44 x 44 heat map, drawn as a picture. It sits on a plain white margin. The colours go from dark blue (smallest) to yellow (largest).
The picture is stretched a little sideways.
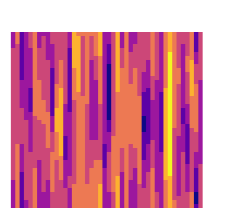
The centre is the calmest part. The grain runs up and down. Overall the values sit about 50% of the way up the scale.
